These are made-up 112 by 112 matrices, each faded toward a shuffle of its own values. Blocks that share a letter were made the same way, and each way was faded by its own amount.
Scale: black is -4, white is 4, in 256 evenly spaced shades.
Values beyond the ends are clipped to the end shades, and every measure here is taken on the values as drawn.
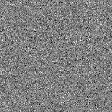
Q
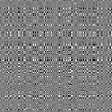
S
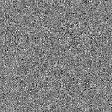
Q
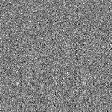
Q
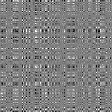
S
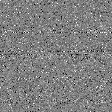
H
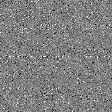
H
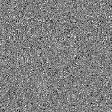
Q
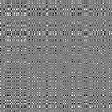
S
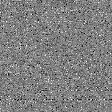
H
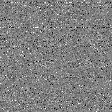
H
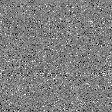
H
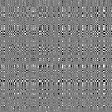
S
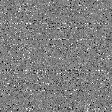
H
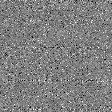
H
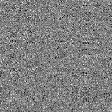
Q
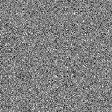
Q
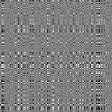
S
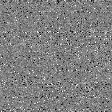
H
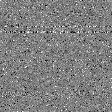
H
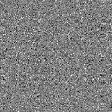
Q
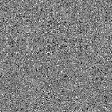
Q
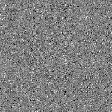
Q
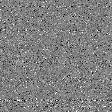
H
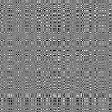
S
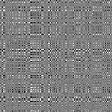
S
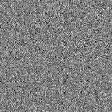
Q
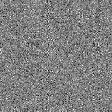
Q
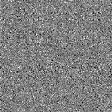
Q
